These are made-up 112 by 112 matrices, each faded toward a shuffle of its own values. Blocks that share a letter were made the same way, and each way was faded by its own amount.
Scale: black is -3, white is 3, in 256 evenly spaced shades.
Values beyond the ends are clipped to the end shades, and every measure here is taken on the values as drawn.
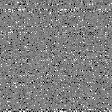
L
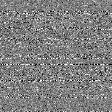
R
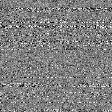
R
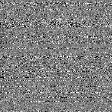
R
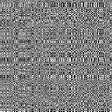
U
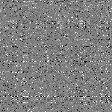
L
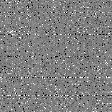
L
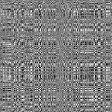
U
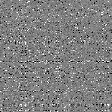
L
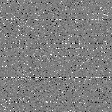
L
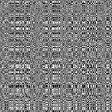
U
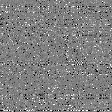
L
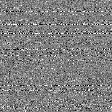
R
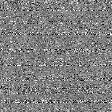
R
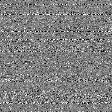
R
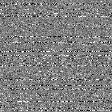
R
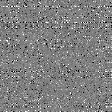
L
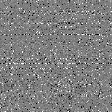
L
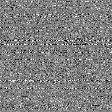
R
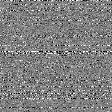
R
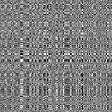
U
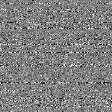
R
